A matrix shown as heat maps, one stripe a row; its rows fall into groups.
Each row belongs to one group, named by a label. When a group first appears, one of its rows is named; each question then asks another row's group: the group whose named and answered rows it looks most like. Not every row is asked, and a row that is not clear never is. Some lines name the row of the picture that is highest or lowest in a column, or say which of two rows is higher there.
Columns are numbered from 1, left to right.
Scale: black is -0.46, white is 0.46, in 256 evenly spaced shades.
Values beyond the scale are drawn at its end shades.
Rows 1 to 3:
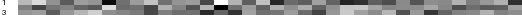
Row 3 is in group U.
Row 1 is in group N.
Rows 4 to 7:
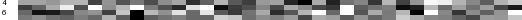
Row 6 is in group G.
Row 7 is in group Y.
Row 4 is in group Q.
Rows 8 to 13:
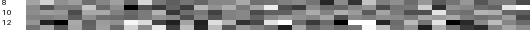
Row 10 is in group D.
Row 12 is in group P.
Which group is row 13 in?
G
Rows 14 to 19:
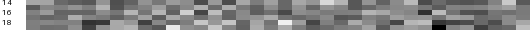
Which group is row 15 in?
N
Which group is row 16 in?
G
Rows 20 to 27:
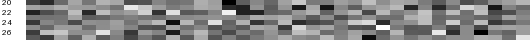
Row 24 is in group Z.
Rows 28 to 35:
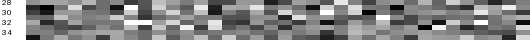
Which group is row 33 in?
G
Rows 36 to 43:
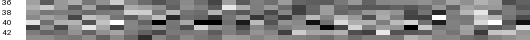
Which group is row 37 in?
N
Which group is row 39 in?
D
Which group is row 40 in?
U
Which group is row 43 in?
Y
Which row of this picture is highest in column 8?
38
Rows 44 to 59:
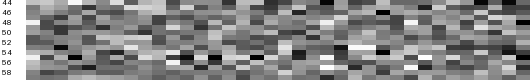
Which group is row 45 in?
G
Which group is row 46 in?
Z
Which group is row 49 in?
Y
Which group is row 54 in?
Z
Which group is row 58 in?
P
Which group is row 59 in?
U
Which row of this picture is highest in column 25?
53
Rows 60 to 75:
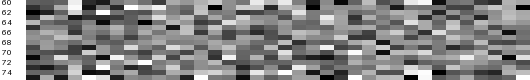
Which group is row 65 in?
Z
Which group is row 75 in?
U
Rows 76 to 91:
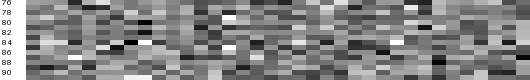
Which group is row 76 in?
D
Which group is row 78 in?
G
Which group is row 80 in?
Y
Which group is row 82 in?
Y
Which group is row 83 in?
U
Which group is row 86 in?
Z
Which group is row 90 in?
Z
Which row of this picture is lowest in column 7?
85
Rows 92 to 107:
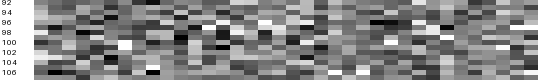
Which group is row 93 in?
P
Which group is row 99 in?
D
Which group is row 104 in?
P
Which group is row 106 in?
G
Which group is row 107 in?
D
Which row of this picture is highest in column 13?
97
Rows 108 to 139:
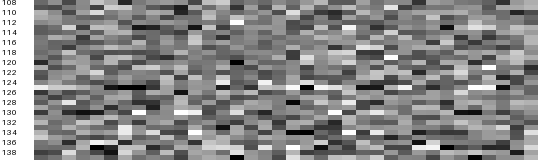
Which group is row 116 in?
G
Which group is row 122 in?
Q
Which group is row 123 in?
Z
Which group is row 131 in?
D
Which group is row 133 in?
U
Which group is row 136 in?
U
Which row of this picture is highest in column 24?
117
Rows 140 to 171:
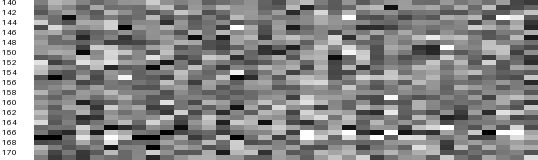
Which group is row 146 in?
G
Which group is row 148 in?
Y
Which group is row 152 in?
U
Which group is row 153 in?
Y
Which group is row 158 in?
U
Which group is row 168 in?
N
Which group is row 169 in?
Y
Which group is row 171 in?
G
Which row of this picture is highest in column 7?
155
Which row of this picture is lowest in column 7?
145
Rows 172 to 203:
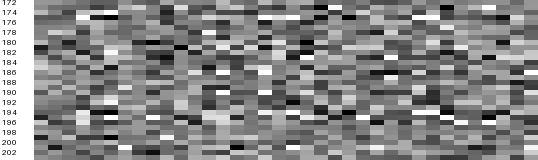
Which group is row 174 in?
U
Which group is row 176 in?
Q
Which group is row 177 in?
D
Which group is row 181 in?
Z
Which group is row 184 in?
U
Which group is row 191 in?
D
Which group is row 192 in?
D
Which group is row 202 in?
Y
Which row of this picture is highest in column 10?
199
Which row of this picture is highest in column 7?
201
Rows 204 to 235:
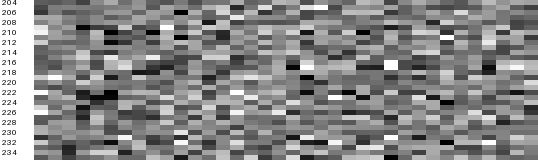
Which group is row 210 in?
Y
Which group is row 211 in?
D
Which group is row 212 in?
Y
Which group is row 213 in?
Z
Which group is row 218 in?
Y
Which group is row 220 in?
Q
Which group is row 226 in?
N
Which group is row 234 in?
U
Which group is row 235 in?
Z
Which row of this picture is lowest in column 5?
223
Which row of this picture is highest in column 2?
219
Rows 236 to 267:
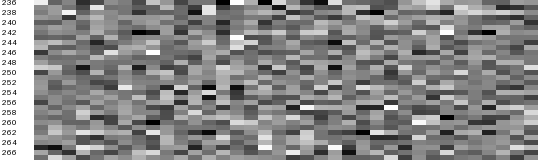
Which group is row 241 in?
D
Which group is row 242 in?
Y
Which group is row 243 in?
N
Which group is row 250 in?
Z
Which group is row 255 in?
G
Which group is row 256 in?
Z
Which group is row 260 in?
Y
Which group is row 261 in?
N
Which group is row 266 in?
P
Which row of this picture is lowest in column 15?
253
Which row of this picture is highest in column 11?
253
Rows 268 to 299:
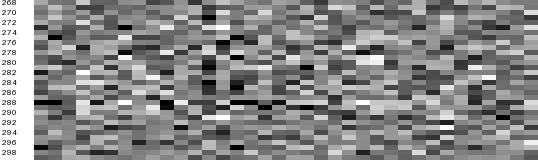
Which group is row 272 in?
P
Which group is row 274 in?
P
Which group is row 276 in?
U
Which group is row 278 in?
N
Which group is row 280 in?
P
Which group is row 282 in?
Q
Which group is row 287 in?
Y
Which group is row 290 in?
P
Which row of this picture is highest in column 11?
288
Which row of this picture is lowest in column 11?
293
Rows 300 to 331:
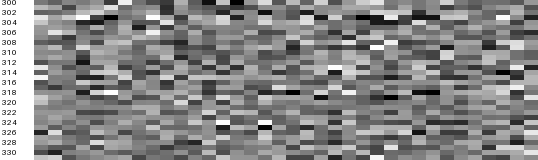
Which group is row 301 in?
U
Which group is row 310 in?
D
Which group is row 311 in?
D
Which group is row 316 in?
Q
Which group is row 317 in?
P
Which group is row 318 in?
D
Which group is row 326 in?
U
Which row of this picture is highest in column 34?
303
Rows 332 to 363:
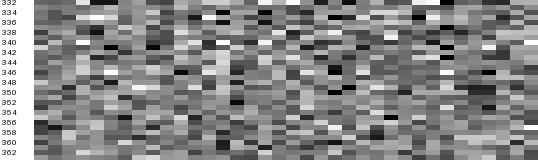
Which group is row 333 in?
D
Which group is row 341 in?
Y
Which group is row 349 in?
P
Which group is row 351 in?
U
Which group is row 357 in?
G
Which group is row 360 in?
U
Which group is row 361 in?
Q
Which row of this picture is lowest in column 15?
352
